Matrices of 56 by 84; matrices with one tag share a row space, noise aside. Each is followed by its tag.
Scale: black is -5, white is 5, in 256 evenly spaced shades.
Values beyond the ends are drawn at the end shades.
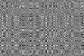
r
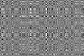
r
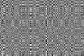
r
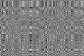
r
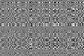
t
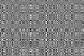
r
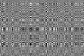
r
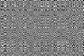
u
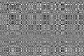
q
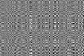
t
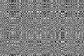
q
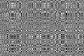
q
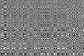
u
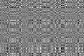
q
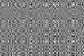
t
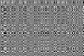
u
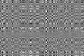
r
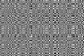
t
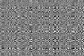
t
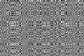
q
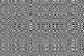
t
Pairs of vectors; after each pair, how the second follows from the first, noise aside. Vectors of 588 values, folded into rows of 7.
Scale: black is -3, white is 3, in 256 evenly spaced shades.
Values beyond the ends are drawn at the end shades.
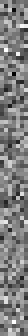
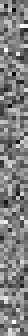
copied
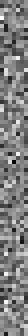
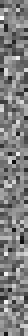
copied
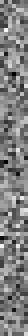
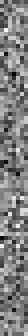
copied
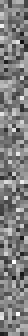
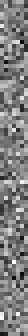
copied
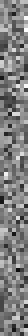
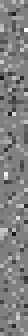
partly zeroed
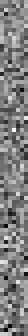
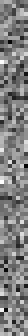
shuffled
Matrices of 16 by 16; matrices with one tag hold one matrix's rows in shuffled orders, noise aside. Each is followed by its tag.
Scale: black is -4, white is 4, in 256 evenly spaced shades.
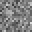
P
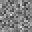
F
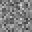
F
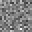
F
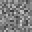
F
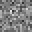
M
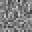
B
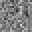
F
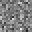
F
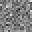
P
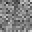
P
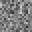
F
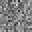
B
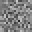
B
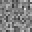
P
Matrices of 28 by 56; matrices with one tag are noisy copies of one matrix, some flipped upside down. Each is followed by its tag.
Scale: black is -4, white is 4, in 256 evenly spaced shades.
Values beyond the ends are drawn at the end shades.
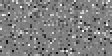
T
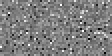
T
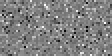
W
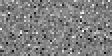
T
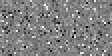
W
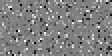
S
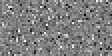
S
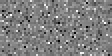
W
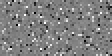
S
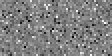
W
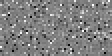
T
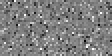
S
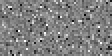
S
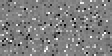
W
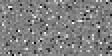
S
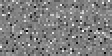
T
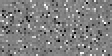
W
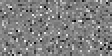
S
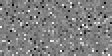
T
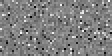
T
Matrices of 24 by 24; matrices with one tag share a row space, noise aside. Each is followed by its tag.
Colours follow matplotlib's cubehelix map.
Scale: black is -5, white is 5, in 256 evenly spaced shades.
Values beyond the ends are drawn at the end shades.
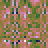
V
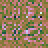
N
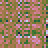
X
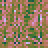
N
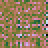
X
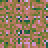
X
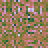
N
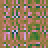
V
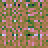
N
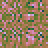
N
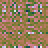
N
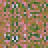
V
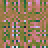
V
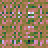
N
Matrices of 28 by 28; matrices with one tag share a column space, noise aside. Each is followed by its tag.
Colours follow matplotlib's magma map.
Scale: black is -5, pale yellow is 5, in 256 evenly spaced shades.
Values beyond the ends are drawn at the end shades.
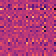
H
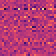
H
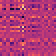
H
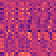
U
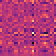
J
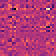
H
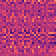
J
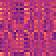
U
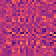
J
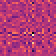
J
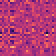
J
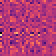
J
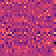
J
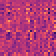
U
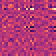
H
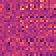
H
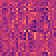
U
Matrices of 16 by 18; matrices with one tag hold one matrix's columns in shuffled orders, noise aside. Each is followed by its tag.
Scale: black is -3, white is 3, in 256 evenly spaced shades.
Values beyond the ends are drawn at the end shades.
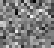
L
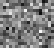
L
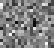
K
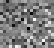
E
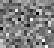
E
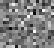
L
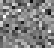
L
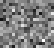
E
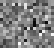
K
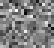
L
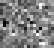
K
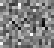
K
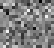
L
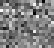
L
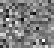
E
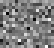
E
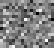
E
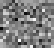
E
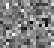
K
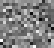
E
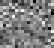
L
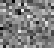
L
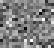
E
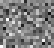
E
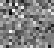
L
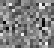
K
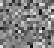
L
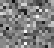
L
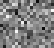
L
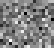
E
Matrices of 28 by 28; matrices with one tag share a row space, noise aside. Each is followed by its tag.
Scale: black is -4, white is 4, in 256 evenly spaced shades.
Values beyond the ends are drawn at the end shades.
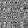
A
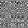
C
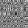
A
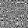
C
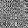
A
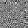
A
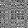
C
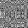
C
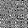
C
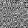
A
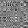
A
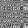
A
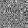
A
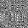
C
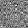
A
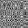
A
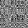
C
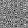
A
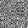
C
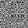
C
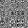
C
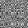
C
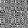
C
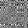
C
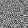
A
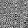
A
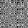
C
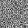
A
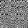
C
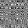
C
